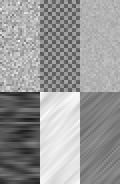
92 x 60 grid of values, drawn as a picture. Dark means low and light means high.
It is made of 2 by 3 panels. Panel 1,1: high, fine-grained. Panel 1,2: middling, checkered, strong in contrast. Panel 1,3: high, fine-grained, faint in contrast. Panel 2,1: low, streaked across. Panel 2,2: very high, slanting up to the right, faint in contrast. Panel 2,3: middling, slanting up to the right, faint in contrast.
